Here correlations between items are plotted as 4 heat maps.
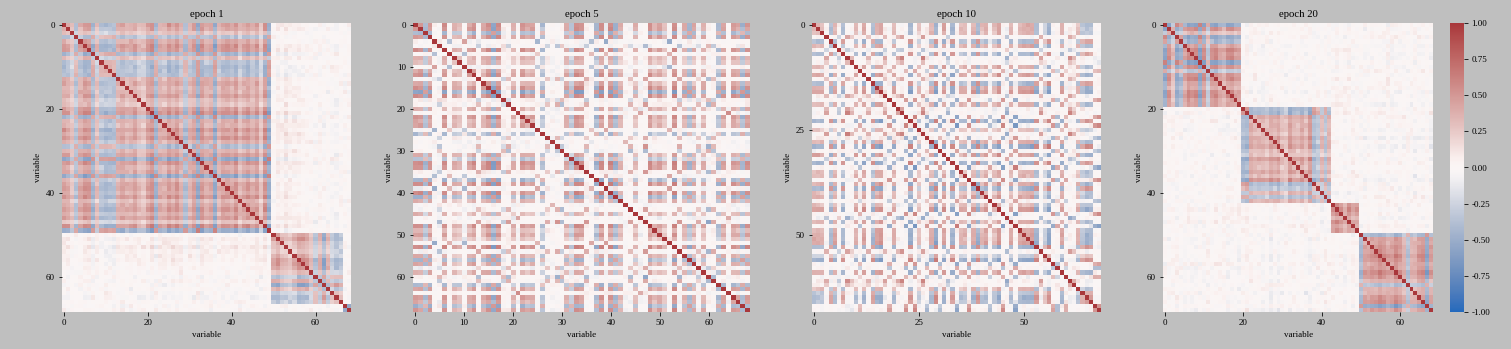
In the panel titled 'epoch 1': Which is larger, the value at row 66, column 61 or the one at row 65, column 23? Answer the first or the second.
the second
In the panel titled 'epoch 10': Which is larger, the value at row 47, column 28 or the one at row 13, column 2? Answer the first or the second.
the first
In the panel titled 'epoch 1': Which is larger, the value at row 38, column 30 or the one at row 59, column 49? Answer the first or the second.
the first
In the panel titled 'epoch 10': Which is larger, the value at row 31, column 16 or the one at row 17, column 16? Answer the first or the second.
the first
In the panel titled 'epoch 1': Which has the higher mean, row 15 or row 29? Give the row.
15
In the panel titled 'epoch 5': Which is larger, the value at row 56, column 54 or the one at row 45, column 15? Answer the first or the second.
the second
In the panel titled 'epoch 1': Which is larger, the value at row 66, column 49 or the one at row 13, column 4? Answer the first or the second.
the second
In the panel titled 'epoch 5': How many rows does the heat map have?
69
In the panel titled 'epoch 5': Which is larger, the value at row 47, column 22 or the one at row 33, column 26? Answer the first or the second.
the first
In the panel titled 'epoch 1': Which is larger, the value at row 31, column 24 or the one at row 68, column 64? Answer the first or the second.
the first
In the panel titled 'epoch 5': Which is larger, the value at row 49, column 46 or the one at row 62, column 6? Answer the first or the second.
the first
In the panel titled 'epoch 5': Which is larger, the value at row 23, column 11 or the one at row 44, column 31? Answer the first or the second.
the first
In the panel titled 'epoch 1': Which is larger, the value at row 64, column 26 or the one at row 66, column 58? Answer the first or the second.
the first
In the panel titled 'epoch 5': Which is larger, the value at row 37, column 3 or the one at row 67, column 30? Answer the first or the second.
the second
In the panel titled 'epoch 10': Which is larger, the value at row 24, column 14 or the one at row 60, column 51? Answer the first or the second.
the first
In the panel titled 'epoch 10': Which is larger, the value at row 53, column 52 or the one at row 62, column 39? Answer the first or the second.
the second
